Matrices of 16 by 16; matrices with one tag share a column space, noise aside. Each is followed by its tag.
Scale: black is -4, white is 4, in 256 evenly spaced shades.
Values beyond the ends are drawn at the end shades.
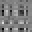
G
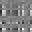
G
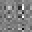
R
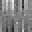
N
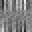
N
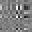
R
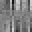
N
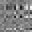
R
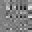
R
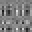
G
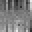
N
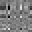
R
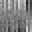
N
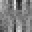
N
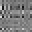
R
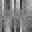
N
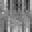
N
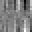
N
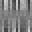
N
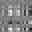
G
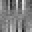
N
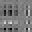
G
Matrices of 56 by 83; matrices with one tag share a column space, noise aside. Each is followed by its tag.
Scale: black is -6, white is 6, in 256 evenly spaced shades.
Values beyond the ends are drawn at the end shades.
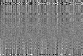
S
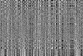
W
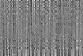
W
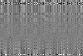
S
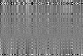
S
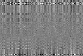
S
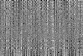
W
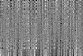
W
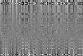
S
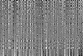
W
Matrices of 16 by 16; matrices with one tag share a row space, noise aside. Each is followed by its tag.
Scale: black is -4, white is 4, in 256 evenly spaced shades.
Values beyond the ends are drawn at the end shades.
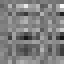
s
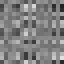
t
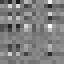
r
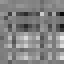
s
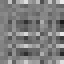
s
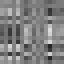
r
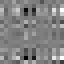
t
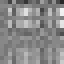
s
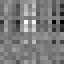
t
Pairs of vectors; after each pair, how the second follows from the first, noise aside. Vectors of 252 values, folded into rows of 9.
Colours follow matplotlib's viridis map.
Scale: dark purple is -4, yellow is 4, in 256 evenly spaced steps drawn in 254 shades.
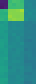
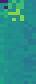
partly zeroed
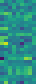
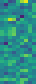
wrapped around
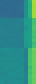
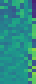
sign-scrambled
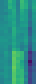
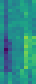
wrapped around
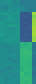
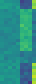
wrapped around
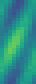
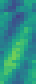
wrapped around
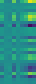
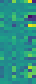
sign-scrambled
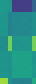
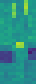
wrapped around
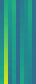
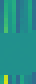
partly zeroed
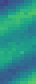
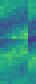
wrapped around
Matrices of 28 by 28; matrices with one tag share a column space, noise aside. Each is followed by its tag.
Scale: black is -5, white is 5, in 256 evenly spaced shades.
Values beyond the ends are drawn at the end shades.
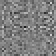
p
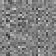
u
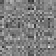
u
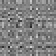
u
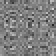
u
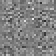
u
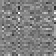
p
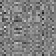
p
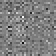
p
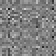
u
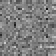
u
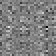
p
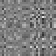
u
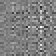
p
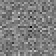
p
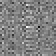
p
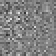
p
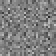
u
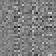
p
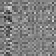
p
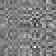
u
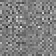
p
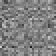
u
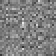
u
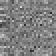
u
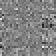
u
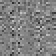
p
